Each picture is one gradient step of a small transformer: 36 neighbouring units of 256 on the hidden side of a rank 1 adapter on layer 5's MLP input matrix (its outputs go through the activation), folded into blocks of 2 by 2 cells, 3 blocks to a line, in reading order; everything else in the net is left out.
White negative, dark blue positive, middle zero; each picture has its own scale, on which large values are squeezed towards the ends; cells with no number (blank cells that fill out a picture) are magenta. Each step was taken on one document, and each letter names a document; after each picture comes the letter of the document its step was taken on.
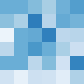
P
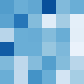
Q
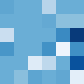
Q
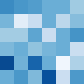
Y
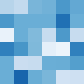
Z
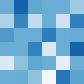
Y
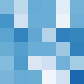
Z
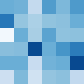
P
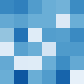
Z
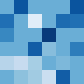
Y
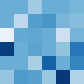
P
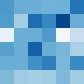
P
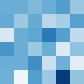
P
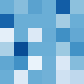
Z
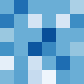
Y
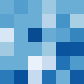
Q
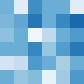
Y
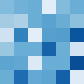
Q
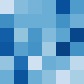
Z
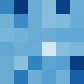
Q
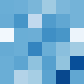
P
